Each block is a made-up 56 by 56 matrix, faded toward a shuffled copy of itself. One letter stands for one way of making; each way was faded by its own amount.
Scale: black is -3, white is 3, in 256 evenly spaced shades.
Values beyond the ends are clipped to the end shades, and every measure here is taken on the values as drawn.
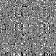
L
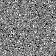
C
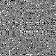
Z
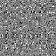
L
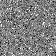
C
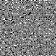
L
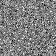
C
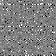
Z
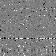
Z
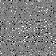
Z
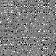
Z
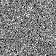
C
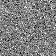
C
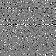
Z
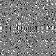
Z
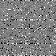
Z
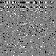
Z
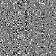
L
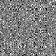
L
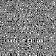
L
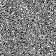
C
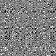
L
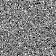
C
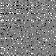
Z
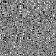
L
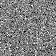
C
